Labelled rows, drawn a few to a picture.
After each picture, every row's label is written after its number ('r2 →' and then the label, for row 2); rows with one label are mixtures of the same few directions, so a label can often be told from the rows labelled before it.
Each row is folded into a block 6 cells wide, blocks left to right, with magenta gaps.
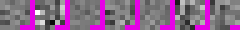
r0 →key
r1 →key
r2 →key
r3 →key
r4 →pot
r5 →pot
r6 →pot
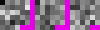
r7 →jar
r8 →pot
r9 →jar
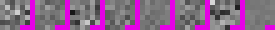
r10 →key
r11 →pot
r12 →key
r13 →jar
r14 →pot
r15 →pot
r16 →jar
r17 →jar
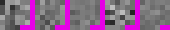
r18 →pot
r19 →pot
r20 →key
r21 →key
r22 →jar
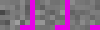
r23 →key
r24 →key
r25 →jar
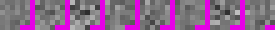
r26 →key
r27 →jar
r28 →jar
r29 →pot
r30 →pot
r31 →pot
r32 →key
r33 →key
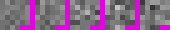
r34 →pot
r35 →pot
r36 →key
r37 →pot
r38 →pot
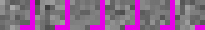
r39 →pot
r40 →pot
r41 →jar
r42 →jar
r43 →jar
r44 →pot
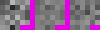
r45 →pot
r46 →pot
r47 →key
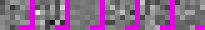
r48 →pot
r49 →key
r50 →key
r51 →key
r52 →pot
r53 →jar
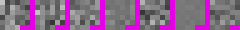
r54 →pot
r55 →key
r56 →jar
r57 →key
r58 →jar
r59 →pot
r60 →jar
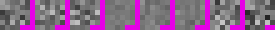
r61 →jar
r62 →key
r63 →key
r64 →pot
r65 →pot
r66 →key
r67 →pot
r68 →jar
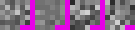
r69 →key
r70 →key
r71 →jar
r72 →pot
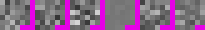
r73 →pot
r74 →jar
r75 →key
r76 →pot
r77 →jar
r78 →key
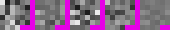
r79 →pot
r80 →key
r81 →key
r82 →jar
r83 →key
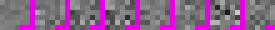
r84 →jar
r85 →key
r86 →jar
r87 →jar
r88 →key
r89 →pot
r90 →key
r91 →pot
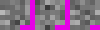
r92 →key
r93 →pot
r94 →key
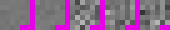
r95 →jar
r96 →jar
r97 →pot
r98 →key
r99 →key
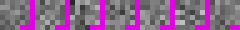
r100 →jar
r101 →pot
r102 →pot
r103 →key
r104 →jar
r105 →key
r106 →pot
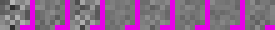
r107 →pot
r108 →jar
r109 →pot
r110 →jar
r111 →pot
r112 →pot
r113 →jar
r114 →pot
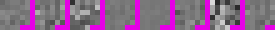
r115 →jar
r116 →key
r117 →jar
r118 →key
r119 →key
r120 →key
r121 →pot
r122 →key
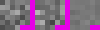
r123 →jar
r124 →key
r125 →key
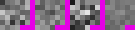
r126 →jar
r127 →jar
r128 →jar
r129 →jar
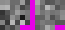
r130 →jar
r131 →pot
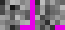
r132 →pot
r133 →pot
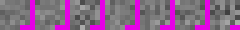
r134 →jar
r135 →jar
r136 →pot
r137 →pot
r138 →key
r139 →jar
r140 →key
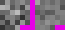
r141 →jar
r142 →jar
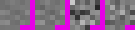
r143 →key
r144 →key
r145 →jar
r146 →key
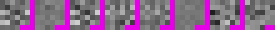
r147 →key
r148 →pot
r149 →key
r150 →key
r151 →key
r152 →pot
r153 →key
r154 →jar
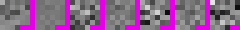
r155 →jar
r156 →pot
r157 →jar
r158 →pot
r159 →key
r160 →jar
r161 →jar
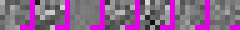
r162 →pot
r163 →jar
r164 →pot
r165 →jar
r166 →pot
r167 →pot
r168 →key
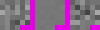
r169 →key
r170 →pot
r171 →key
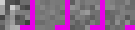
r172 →pot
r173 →key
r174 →jar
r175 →jar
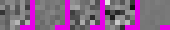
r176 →key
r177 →jar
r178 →jar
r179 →jar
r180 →pot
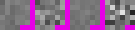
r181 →pot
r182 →jar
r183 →jar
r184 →key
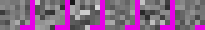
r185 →key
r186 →jar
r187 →jar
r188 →key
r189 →jar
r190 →jar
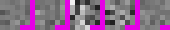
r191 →key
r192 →key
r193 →pot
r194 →key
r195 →jar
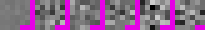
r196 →key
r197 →key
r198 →pot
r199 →key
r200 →pot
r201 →key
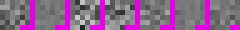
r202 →jar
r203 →key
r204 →pot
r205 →jar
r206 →key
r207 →key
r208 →jar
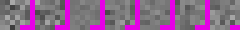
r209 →pot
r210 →jar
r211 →pot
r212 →key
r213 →key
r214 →pot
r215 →jar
